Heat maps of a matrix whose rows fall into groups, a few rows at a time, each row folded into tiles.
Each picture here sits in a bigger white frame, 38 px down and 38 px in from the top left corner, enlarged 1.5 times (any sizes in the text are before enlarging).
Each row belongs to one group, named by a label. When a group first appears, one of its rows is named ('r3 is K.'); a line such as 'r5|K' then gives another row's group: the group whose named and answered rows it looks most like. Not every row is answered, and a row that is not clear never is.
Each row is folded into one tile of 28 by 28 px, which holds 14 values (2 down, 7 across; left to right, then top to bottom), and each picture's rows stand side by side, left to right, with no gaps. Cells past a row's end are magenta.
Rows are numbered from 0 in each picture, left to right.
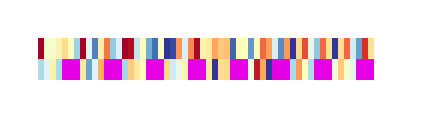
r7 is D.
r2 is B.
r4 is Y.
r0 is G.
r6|D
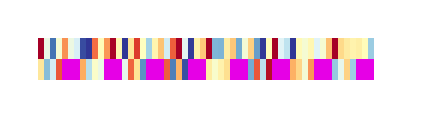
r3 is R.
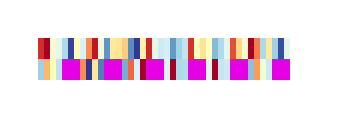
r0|B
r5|B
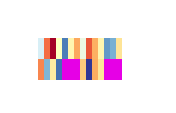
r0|R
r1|Y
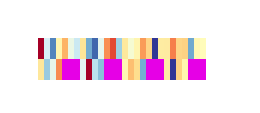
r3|Y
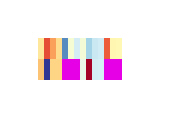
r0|Y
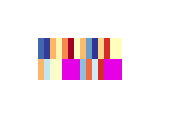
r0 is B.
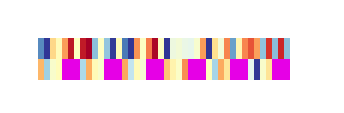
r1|B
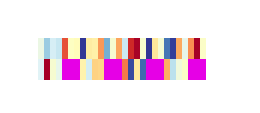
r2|R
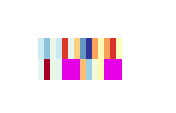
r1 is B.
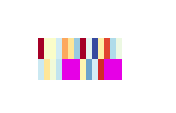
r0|G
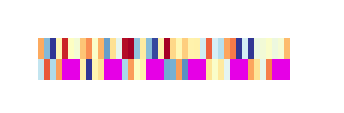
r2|B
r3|G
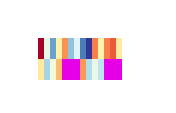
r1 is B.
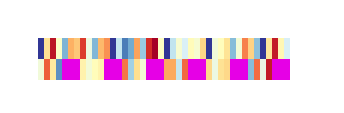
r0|D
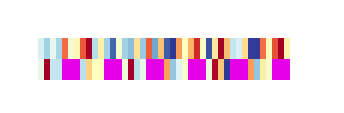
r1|B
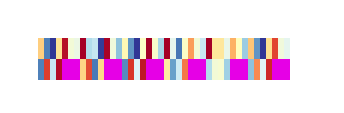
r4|G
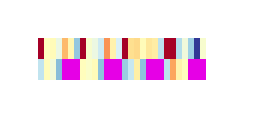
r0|G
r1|G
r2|G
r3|B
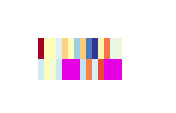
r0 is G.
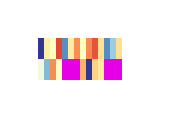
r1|Y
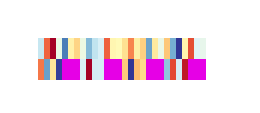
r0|R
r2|Y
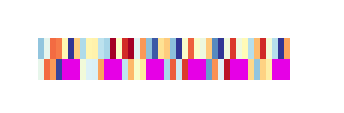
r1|D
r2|B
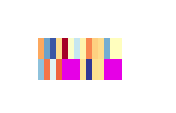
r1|Y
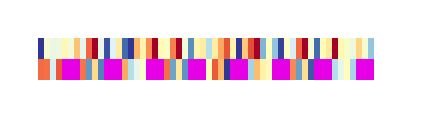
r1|R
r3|R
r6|R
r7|G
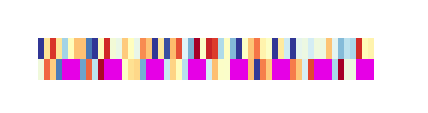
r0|D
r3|D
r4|B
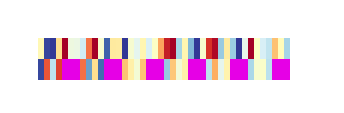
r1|R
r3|B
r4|B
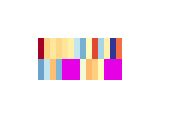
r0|G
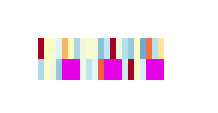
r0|G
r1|D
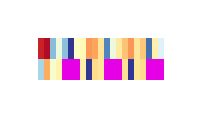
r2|Y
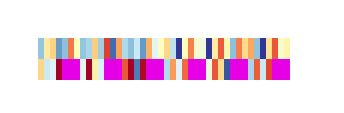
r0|D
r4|D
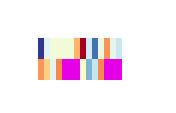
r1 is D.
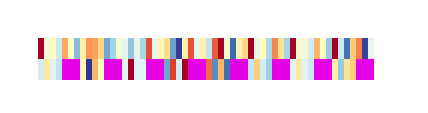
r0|G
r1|Y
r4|R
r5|G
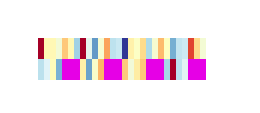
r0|G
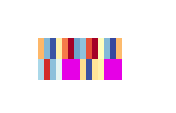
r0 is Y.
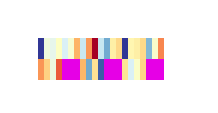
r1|R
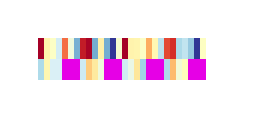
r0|G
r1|B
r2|G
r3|B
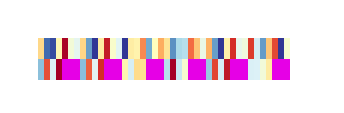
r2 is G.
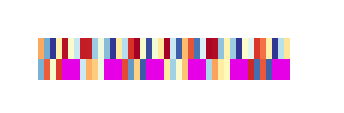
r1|B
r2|R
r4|B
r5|R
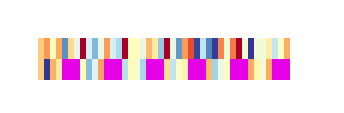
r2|G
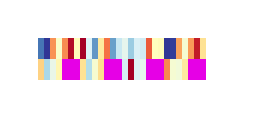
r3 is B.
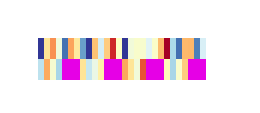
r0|D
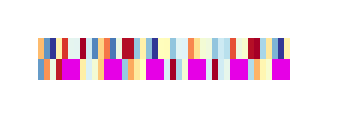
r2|B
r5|B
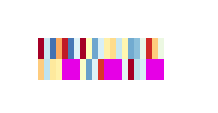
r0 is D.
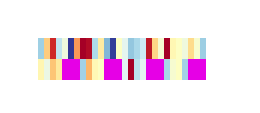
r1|B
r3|G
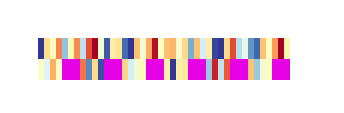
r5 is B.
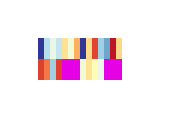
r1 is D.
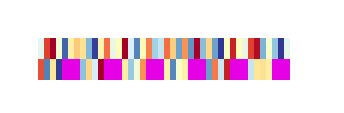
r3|Y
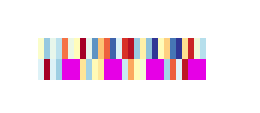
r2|B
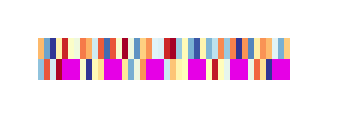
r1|Y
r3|B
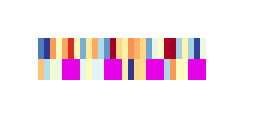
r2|Y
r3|B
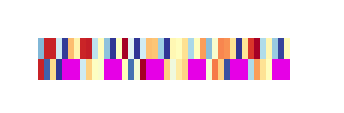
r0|R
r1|B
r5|B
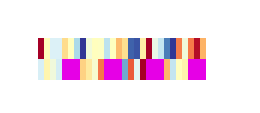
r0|G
